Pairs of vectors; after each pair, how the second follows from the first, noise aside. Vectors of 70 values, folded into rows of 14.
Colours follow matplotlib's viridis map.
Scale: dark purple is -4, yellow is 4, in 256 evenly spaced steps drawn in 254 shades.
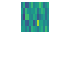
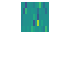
partly zeroed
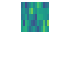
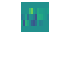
partly zeroed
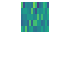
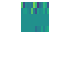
partly zeroed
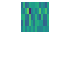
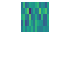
copied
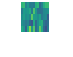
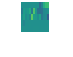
partly zeroed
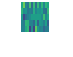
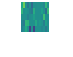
partly zeroed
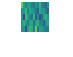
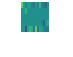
partly zeroed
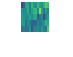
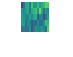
copied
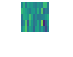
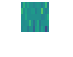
partly zeroed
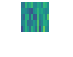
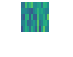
copied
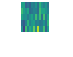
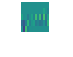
partly zeroed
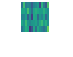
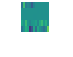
partly zeroed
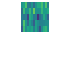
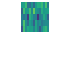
copied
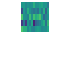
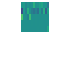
partly zeroed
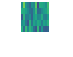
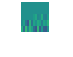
partly zeroed
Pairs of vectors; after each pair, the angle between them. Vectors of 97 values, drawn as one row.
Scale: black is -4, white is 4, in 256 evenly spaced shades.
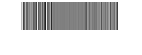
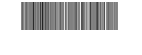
orthogonal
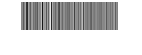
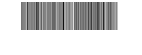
orthogonal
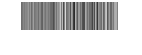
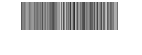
nearly parallel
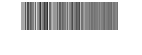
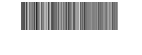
nearly opposite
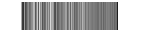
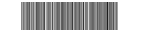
orthogonal
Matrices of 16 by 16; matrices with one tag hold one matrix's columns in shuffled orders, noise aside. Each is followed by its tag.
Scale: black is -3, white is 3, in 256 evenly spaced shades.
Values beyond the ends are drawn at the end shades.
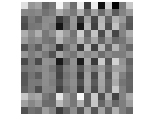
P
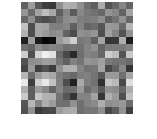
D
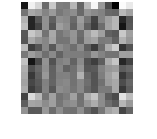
P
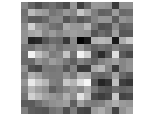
D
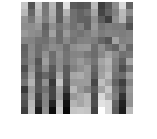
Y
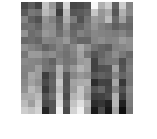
Y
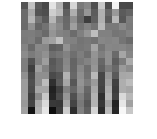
Y
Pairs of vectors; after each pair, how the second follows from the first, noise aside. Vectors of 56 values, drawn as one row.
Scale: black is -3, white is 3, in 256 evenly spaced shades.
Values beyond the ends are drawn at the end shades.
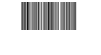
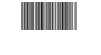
wrapped around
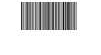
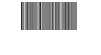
partly zeroed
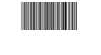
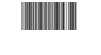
sign-scrambled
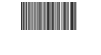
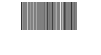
partly zeroed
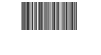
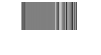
partly zeroed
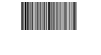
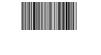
wrapped around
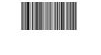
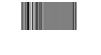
partly zeroed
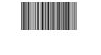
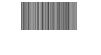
shrunk
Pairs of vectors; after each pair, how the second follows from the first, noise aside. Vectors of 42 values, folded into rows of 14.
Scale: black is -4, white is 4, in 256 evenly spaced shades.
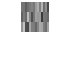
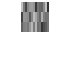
wrapped around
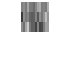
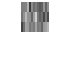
wrapped around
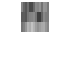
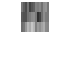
copied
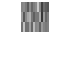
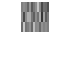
copied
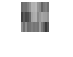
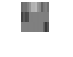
partly zeroed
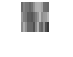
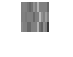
partly zeroed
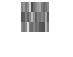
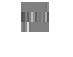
partly zeroed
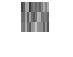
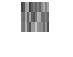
copied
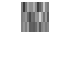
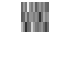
wrapped around
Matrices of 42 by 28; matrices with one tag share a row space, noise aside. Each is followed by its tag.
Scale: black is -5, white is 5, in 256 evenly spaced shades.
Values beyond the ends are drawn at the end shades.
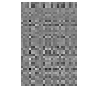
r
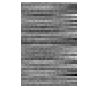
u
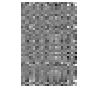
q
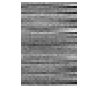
u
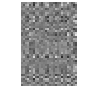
q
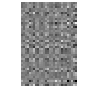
q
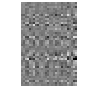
q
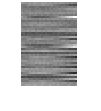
u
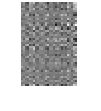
q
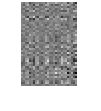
q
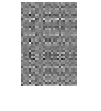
r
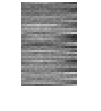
u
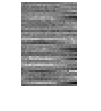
u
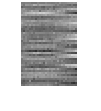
u
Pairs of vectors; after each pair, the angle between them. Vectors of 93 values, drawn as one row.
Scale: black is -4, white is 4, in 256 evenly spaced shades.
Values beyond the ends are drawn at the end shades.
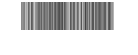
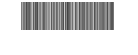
partly opposed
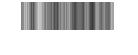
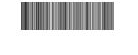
partly opposed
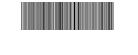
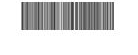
nearly opposite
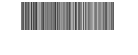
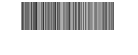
nearly parallel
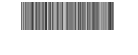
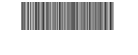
orthogonal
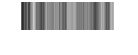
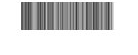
partly aligned
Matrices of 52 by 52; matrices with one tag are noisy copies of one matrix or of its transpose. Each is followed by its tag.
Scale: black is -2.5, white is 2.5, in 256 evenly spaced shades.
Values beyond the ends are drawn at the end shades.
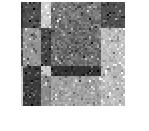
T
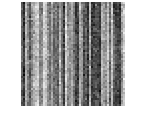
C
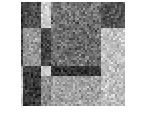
T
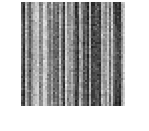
C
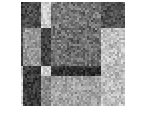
T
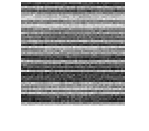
C
